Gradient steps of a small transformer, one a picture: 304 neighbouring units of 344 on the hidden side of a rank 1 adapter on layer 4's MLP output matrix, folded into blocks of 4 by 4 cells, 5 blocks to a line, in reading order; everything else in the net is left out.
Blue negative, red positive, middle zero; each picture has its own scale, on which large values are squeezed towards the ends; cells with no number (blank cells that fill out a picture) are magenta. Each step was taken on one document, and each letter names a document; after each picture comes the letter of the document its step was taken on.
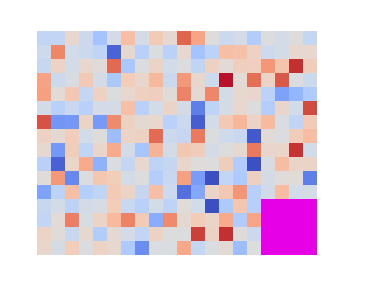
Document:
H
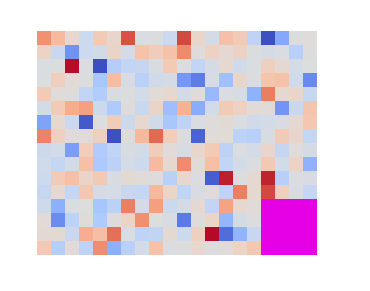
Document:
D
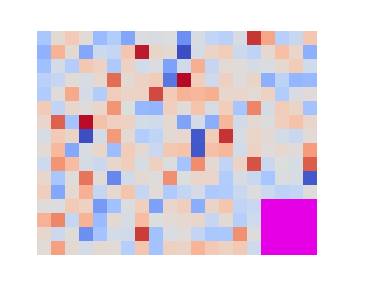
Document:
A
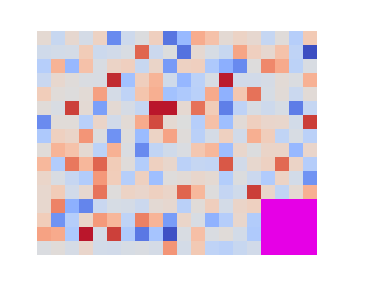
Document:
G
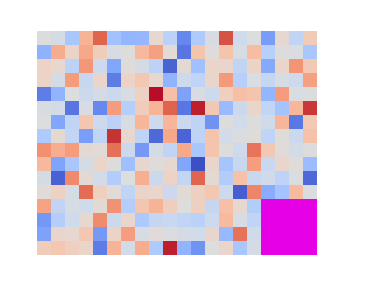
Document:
A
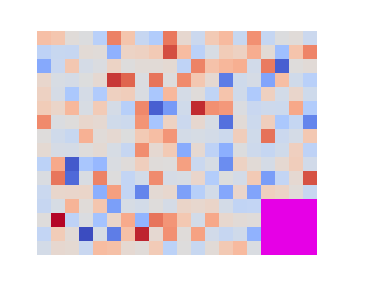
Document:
G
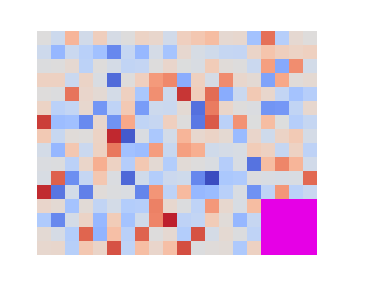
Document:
H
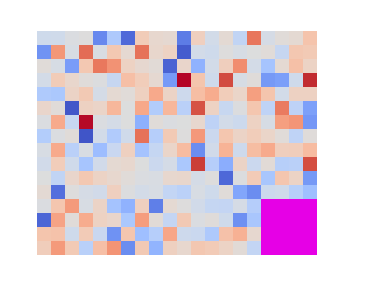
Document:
A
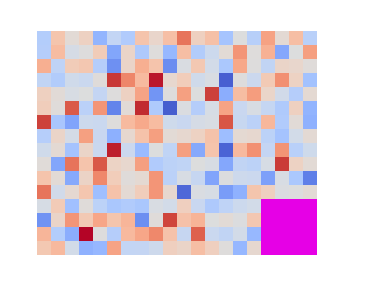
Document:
G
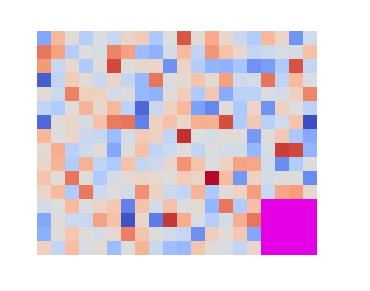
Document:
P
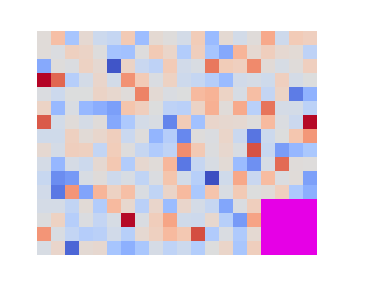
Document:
P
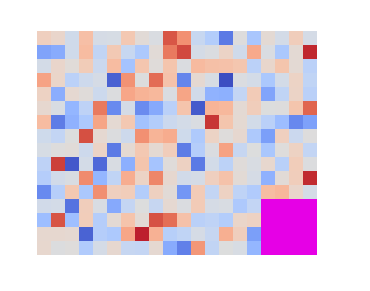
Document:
G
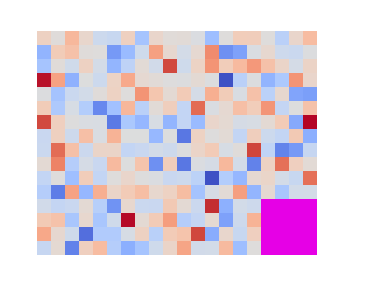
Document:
P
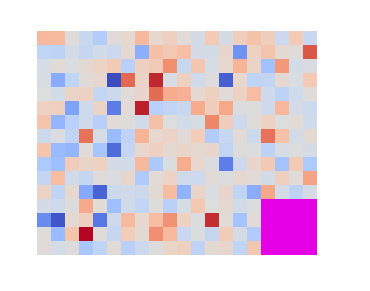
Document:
G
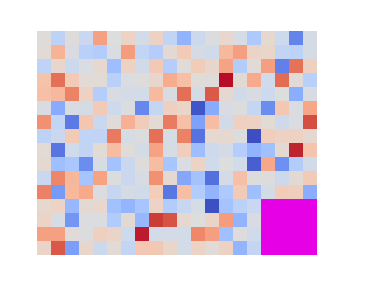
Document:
H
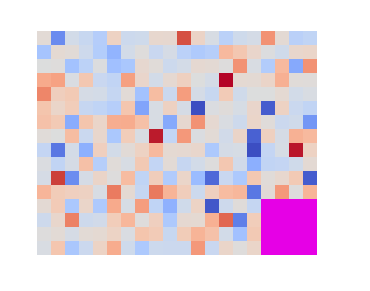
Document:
H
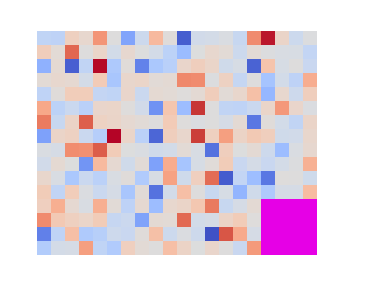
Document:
D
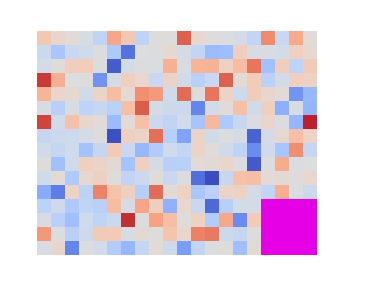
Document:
H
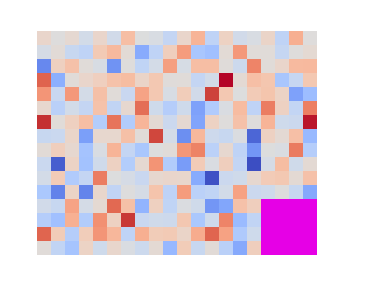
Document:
P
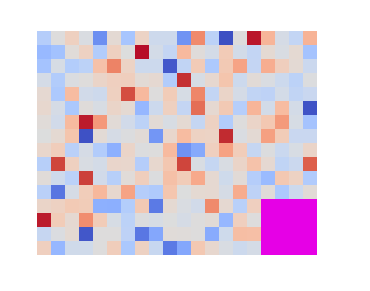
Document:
A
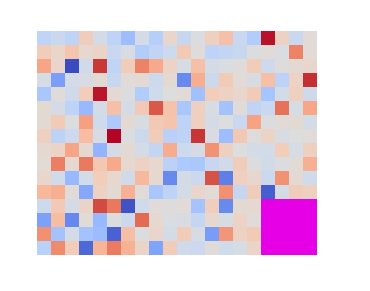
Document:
D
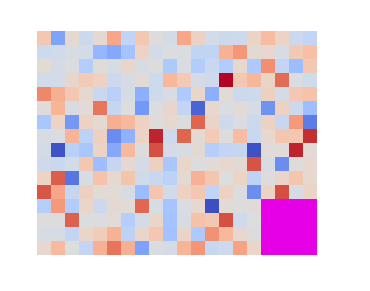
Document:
H
